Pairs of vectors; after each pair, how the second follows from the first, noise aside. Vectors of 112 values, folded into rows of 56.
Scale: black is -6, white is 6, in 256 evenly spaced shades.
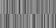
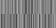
shuffled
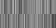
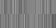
shrunk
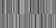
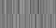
shrunk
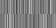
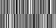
scaled up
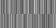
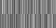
wrapped around
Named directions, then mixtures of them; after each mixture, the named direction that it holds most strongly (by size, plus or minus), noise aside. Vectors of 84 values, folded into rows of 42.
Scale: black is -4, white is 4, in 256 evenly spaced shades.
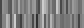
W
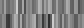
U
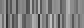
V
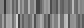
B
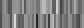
W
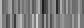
W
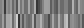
B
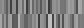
V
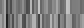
V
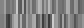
U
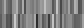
U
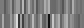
B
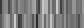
W
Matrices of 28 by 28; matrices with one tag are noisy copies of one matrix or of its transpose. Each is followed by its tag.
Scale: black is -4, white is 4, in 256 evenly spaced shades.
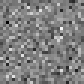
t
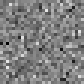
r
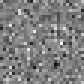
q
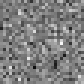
q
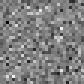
t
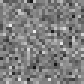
q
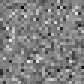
t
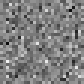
r
